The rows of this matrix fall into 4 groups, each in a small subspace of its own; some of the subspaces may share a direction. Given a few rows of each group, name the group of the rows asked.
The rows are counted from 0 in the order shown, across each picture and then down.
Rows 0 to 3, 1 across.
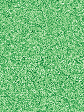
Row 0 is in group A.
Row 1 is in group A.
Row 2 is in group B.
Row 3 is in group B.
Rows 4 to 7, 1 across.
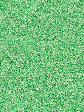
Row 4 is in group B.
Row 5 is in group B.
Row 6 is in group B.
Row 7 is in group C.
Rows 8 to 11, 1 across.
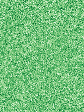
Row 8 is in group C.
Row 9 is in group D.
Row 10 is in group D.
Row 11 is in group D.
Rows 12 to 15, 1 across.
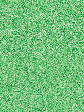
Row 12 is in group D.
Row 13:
A
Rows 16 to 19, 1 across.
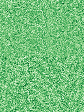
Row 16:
A
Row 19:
C
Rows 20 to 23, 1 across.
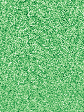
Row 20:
C
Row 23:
C
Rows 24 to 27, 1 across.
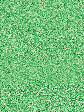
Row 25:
C
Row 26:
A
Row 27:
B
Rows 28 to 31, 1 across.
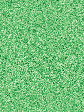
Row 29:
C
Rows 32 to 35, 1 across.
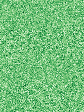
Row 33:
A
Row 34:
A
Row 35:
C
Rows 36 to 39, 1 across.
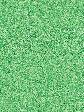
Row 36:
C
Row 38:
A
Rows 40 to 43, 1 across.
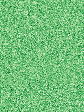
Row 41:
D
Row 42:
A
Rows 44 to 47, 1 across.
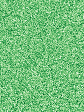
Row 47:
B
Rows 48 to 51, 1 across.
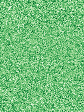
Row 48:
C
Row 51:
D
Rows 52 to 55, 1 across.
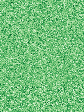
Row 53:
C
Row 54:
A
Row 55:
A
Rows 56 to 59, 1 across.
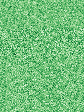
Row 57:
B
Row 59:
C
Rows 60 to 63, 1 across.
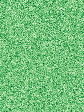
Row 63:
A
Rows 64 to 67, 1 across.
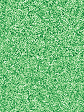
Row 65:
B
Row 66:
B
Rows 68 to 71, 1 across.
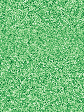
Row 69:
C
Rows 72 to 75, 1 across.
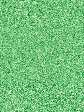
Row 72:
C
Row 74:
A
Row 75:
C
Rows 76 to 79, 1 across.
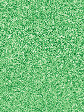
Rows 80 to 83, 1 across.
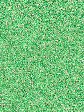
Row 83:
D
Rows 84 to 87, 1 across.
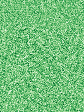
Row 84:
B
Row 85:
C
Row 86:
C
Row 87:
C
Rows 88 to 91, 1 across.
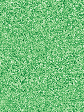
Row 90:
B
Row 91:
B
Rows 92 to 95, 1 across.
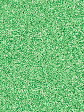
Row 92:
B
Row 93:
A
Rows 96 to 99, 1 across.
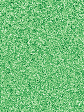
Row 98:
A
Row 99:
B
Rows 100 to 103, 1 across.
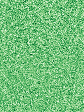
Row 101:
C
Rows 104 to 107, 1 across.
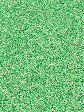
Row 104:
A
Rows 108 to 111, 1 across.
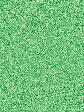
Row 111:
D
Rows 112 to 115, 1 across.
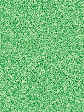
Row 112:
B
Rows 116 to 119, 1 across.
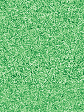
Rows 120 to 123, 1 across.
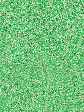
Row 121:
C
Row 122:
A
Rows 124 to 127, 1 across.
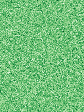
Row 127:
B
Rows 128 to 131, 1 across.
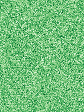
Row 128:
B
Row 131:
B
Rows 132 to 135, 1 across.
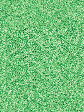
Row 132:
D
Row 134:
C
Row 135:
C
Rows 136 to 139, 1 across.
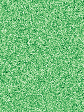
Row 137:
C
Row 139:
A
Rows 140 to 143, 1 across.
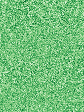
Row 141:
B
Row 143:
B
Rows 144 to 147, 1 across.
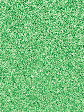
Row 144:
C
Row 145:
B
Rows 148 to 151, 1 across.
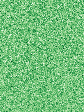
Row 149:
C
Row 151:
A
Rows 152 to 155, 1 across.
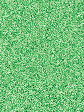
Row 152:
D
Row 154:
A
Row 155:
C
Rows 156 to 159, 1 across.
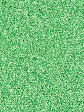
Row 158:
C
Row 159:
B
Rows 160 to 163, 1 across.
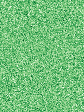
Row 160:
C
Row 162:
B
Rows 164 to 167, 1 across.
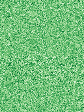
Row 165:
A
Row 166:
C
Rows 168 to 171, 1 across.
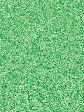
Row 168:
A
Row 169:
B
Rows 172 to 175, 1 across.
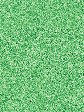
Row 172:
A
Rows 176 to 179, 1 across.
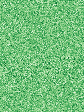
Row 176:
B
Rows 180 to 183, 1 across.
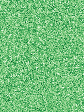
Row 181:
C
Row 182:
D
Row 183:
A
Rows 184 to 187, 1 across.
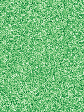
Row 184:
A
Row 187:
B
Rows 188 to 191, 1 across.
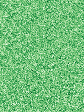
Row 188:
D
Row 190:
B
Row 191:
D
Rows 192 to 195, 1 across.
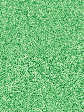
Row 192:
C
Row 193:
D
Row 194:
C
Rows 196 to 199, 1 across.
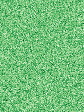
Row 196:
D
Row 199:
D
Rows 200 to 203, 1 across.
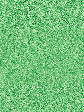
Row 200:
C
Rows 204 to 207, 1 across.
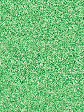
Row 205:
B
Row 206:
B
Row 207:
B
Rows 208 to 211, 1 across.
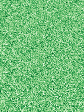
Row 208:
D
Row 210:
D
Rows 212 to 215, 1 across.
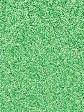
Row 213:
D
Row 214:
A
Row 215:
A
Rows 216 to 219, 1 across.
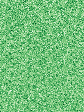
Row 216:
C
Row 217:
A
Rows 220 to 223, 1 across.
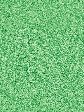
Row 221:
C
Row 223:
B
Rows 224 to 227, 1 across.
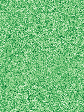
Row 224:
B
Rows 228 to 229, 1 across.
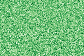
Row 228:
A
